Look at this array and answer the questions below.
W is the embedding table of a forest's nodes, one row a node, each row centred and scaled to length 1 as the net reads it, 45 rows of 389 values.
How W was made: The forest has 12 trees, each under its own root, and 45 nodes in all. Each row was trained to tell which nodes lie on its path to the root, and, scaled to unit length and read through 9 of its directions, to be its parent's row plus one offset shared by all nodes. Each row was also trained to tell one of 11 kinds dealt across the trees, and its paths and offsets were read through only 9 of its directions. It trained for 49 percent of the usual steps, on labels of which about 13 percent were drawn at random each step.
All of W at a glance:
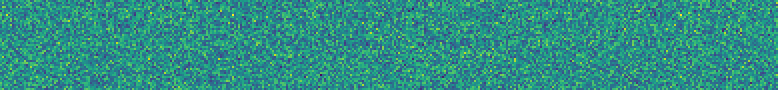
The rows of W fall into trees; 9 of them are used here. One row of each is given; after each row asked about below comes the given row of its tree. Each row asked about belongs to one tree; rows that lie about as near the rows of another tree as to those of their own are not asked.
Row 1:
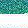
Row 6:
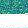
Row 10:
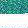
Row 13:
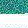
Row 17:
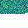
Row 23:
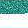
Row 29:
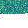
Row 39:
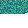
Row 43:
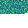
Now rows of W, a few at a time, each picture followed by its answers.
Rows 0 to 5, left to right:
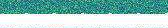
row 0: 29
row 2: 1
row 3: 10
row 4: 13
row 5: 39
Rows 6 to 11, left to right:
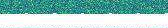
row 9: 29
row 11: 1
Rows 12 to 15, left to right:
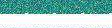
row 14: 1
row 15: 13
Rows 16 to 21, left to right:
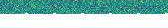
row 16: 13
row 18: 43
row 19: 6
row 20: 29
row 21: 13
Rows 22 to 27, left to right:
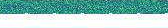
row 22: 29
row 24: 10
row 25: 39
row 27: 23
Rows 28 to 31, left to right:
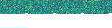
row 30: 43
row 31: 10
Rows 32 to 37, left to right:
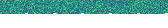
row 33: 39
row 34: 10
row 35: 6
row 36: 39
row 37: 29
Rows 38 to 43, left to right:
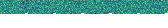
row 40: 43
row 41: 23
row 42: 1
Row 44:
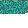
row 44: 1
